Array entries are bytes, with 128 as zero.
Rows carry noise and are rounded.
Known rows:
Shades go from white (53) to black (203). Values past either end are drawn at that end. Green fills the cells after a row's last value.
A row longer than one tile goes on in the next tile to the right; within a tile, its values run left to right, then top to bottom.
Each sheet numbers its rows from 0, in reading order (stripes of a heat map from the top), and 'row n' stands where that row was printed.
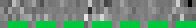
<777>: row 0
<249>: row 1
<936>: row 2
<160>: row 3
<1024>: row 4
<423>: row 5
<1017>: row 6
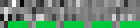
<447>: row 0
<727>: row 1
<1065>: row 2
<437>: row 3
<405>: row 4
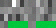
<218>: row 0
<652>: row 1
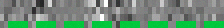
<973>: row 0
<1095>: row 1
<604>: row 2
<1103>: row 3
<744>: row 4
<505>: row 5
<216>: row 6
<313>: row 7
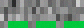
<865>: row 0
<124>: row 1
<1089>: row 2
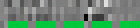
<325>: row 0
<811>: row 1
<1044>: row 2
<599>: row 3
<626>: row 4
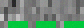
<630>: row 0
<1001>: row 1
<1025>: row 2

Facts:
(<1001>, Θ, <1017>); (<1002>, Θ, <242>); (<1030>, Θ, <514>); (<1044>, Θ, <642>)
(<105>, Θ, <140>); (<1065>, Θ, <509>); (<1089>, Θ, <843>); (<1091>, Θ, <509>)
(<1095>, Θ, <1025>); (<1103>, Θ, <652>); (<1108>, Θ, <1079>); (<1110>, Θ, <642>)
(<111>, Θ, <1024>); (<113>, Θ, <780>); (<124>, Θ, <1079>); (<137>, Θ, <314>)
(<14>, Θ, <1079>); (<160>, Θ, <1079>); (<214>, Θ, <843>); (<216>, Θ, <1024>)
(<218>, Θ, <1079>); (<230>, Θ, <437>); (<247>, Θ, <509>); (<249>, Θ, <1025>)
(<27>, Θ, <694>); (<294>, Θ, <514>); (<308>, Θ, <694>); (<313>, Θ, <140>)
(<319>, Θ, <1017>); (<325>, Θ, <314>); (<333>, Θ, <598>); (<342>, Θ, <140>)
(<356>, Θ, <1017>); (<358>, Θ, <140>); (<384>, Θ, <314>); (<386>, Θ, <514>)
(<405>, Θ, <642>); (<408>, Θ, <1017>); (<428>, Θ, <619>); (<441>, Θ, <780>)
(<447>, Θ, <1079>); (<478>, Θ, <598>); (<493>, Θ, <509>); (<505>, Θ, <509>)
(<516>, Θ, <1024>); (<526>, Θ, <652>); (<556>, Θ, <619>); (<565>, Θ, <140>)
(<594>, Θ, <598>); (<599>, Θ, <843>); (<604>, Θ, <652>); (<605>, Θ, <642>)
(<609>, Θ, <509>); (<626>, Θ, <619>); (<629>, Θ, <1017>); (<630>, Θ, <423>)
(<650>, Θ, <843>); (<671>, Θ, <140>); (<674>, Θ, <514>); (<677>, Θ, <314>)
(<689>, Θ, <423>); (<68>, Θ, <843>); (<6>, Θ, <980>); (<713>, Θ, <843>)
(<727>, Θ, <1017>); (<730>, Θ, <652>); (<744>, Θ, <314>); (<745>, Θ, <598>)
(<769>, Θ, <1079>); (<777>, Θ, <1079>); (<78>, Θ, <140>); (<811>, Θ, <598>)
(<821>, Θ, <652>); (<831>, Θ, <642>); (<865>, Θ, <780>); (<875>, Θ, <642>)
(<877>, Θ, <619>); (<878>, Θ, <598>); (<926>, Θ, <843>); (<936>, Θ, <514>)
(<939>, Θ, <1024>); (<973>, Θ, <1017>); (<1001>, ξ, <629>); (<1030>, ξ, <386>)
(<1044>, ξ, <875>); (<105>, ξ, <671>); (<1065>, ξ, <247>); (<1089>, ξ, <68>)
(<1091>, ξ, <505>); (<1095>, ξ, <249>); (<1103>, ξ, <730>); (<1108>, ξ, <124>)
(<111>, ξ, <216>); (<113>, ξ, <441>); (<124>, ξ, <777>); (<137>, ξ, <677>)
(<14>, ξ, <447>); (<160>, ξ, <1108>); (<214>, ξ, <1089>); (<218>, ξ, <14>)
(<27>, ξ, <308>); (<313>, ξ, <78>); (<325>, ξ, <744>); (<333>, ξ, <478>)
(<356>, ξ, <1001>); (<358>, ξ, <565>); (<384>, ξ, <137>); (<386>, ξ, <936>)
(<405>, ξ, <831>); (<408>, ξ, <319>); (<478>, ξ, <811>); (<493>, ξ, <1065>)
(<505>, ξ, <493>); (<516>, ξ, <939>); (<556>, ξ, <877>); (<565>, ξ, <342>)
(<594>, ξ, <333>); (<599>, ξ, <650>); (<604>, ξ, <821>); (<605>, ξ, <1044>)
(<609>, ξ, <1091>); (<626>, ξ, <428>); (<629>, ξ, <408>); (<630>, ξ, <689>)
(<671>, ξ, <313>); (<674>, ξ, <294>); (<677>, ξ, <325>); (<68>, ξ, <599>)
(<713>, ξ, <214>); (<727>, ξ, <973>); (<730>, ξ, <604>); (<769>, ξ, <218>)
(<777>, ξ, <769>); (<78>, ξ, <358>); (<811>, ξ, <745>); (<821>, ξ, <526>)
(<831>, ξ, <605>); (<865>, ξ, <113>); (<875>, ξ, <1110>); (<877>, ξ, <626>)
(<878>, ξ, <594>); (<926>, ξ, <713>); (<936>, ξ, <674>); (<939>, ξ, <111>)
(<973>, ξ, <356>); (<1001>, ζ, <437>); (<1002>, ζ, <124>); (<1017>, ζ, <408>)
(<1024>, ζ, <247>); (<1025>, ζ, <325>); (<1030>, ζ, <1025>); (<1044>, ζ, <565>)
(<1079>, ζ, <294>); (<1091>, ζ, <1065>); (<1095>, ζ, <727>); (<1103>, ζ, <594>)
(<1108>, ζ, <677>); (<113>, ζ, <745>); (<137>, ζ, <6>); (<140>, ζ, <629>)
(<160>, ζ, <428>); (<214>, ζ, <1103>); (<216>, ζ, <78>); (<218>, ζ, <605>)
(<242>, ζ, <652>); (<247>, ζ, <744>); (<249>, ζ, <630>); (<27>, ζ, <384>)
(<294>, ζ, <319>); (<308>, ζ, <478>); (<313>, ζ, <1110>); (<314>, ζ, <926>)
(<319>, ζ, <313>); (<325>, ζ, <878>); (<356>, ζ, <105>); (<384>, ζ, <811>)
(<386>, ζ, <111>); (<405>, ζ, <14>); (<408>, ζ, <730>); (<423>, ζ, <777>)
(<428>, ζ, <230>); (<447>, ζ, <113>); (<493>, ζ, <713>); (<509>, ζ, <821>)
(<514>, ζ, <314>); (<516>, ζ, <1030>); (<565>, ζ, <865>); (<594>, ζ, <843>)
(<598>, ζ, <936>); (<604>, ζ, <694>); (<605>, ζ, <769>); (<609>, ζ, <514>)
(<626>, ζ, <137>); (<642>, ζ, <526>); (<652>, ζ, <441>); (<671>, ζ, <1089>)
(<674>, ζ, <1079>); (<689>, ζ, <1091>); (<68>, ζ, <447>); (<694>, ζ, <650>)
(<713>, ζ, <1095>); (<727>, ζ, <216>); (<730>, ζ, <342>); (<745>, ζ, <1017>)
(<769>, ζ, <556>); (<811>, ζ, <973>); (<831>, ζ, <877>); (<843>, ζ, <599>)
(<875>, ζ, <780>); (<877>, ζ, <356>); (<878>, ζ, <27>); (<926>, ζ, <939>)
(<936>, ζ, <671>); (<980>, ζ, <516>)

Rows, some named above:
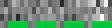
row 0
<629>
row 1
<124>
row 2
<1065>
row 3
<1103>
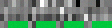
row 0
<875>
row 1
<319>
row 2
<408>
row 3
<556>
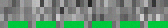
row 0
<939>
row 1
<594>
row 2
<1108>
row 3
<1065>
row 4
<325>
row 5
<516>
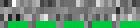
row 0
<14>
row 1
<113>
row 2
<1089>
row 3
<294>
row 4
<160>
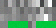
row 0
<598>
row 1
<1103>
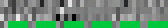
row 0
<878>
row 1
<105>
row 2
<342>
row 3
<674>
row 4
<105>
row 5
<598>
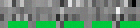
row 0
<214>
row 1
<428>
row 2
<1110>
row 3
<1002>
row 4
<745>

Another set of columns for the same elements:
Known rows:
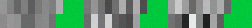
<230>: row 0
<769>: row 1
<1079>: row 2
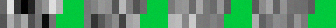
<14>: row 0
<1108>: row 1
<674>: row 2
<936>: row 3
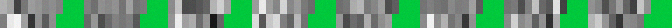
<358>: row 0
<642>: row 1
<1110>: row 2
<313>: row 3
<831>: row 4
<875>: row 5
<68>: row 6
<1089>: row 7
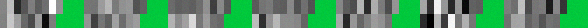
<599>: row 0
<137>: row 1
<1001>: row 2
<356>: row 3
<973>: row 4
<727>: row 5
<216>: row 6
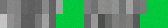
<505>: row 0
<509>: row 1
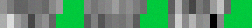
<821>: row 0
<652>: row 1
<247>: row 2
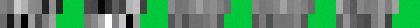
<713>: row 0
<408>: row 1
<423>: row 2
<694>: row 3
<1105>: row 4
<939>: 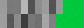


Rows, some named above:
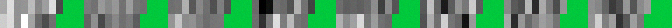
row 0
<294>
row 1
<598>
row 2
<493>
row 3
<1017>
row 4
<1001>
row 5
<218>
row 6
<973>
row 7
<777>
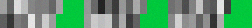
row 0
<1103>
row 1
<629>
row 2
<68>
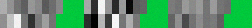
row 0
<78>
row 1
<727>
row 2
<598>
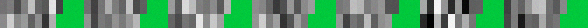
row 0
<68>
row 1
<730>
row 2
<609>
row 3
<777>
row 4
<594>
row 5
<727>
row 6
<1025>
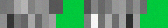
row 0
<877>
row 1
<811>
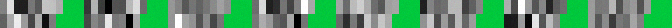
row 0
<342>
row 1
<447>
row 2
<1065>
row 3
<650>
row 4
<926>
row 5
<325>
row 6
<1095>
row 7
<939>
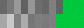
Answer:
<1044>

